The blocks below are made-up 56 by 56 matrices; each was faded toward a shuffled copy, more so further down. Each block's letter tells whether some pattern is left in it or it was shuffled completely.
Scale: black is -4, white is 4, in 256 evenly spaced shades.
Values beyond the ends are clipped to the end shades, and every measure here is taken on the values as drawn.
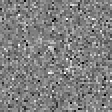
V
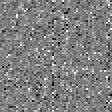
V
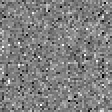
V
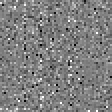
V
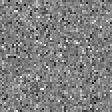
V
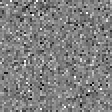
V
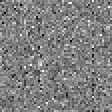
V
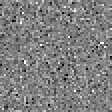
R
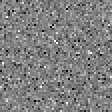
R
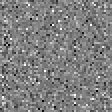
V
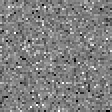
R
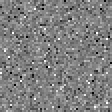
R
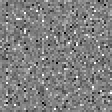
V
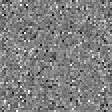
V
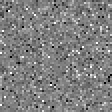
R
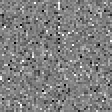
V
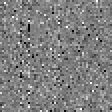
V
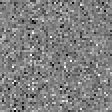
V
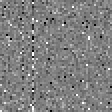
V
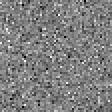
R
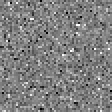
R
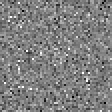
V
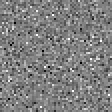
R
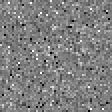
R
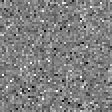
R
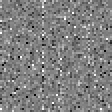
V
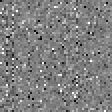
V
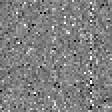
V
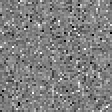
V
